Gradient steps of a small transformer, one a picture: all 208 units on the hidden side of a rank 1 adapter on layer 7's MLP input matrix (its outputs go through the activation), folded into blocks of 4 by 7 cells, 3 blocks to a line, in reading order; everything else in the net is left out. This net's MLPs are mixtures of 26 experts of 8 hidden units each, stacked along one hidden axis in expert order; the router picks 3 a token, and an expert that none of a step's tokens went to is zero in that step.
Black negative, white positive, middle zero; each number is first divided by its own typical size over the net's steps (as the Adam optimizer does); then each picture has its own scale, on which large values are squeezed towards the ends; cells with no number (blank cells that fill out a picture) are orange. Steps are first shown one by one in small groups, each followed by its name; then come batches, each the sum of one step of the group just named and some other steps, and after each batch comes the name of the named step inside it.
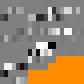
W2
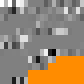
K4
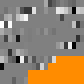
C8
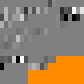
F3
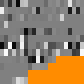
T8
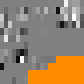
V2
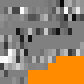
F3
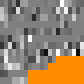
T8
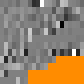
T8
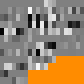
W2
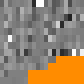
V2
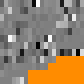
V2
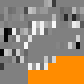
F3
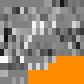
C8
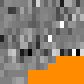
F3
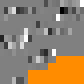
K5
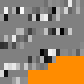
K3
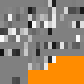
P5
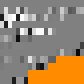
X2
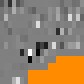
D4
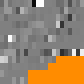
K5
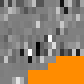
D4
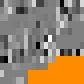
K5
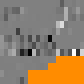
X2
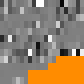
D4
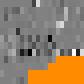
P5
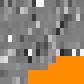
D4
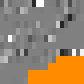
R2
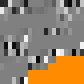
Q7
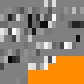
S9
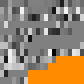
Q7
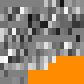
S9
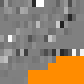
R2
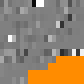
R2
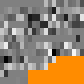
S9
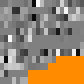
Q7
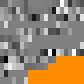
Q7
